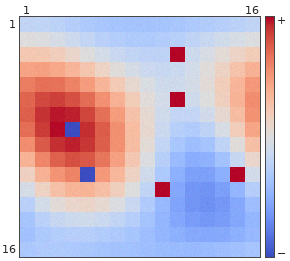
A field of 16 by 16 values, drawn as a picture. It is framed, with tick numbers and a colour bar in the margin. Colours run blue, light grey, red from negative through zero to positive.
Values change most from cell to cell in the middle left. The bottom right is the smoothest part. The ninth with the lowest average is the bottom right. No regular stripes run through it. Six lone cells stand out: four far higher and two far lower than their neighbours.
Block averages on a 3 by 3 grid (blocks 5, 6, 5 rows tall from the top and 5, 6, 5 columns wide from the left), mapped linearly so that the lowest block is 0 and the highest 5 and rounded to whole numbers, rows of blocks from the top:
322 | 532 | 210
